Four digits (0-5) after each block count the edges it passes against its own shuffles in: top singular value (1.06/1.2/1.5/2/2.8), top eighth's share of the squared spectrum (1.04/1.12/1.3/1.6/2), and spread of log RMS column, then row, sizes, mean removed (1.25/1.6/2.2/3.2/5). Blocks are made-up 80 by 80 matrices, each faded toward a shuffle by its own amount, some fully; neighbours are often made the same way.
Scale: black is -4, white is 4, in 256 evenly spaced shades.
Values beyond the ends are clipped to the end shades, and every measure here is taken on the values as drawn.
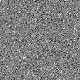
3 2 1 1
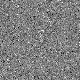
2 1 0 0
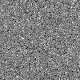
0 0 0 0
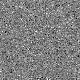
2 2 0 0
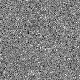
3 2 0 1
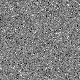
0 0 0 0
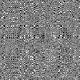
4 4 3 3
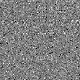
3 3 1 1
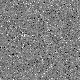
0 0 0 0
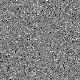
2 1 0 0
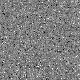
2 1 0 0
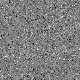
2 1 0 0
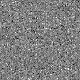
3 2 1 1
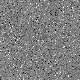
0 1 1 0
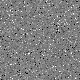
0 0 0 0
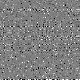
4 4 1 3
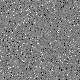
0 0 0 0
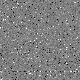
2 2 0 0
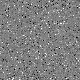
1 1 0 0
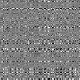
5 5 3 4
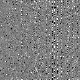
2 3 3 0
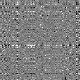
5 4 3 3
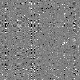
4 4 3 2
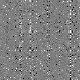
4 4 3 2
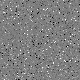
0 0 0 0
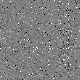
2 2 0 0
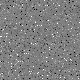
1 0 0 0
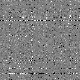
3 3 2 3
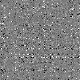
2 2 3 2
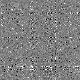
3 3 2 3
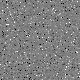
0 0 0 0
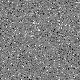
3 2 0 0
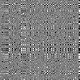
5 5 3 3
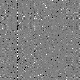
4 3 2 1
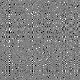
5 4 2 2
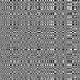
5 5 4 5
